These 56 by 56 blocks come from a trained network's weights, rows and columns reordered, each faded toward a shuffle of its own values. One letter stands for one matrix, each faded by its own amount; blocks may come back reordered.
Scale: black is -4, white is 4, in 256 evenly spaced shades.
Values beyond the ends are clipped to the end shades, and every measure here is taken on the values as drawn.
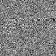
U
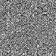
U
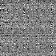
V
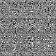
V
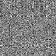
U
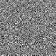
U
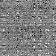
V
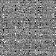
V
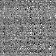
V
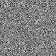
U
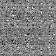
V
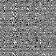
V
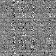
V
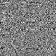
U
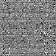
V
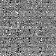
V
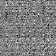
V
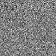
U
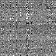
V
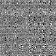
V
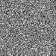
U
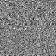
U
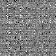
V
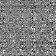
V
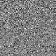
U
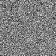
U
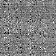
V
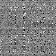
V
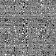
V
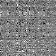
V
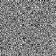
U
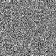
U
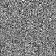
U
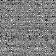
V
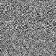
U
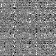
V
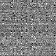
V
